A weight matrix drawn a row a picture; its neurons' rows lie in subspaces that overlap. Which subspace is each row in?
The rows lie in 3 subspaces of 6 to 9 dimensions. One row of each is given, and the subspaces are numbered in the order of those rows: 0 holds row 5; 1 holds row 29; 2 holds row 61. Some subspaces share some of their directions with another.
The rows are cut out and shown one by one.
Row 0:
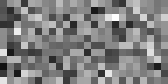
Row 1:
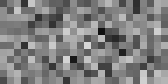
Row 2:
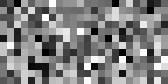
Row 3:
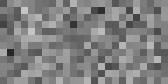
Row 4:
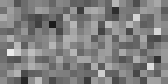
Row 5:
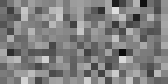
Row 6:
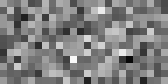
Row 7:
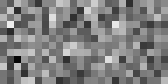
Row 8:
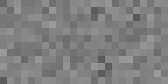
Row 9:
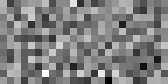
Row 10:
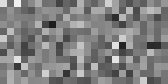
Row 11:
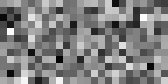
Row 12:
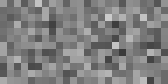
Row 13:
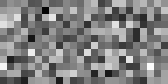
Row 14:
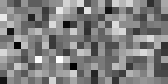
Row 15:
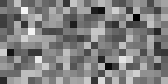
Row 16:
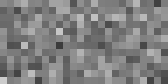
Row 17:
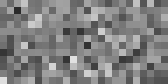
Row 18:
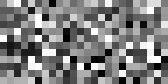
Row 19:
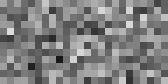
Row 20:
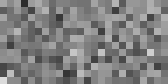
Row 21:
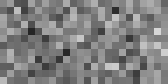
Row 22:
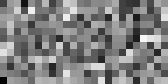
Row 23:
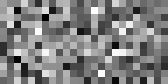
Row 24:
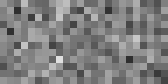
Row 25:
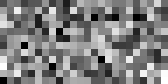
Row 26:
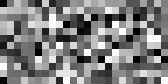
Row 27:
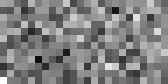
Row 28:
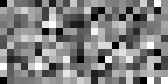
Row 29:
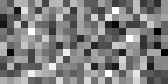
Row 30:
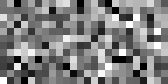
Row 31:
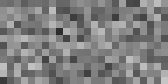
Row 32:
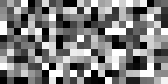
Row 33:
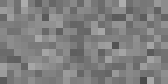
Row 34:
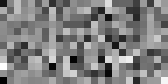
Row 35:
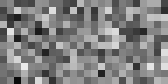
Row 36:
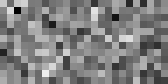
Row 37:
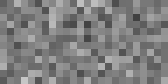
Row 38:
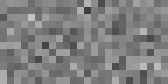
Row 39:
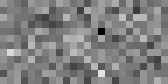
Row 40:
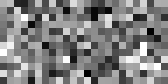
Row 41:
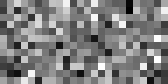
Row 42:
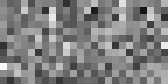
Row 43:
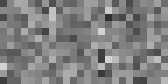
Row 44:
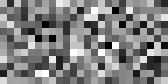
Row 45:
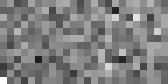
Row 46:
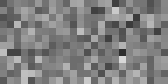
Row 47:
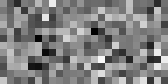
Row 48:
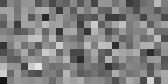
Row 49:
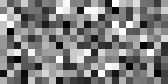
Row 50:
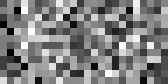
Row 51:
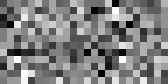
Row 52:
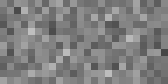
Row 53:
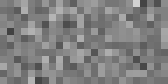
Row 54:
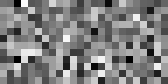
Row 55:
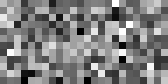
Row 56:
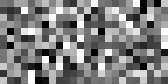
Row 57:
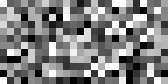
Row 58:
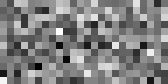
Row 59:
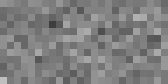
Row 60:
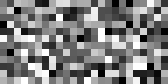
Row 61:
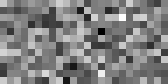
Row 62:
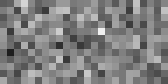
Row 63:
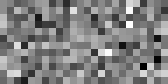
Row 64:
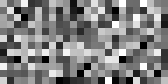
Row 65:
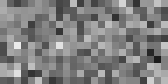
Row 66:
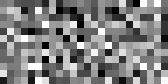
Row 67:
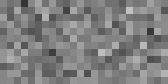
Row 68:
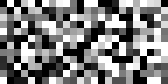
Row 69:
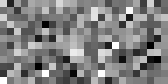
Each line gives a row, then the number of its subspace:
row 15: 1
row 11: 2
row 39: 2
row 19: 2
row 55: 1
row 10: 1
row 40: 2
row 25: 0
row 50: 1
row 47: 1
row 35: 2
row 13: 2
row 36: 1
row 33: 0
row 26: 2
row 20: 1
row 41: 0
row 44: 0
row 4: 2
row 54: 1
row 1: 2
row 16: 0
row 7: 0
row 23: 2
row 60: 0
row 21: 1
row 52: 1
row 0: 1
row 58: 2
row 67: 0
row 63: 0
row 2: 1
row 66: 0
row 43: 2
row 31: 0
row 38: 2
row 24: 2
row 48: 2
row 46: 1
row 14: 2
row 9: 0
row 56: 0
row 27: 1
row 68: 1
